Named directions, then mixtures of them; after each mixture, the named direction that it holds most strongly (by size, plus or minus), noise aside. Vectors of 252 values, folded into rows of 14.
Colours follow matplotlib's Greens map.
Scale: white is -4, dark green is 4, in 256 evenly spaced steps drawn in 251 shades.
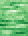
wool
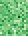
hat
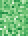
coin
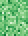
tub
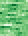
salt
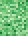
hat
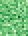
hat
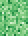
tub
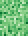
coin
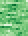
salt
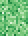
tub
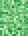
coin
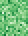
tub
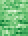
wool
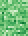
tub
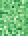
coin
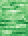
wool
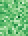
hat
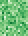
tub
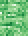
salt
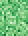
tub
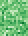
tub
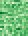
coin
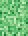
coin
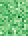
hat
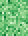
tub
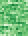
salt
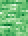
salt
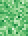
hat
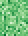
tub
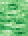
salt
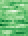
wool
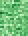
coin
